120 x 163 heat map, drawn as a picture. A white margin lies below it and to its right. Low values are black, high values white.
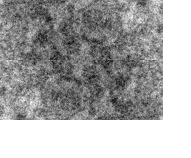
No regular stripes run through it. No row or column stands out. A half turn leaves it unchanged. The field is mottled with small blotches.
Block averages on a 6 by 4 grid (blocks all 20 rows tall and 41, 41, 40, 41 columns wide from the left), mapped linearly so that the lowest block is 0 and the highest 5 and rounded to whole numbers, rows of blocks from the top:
1125 / 3014 / 2013 / 3102 / 4103 / 5211
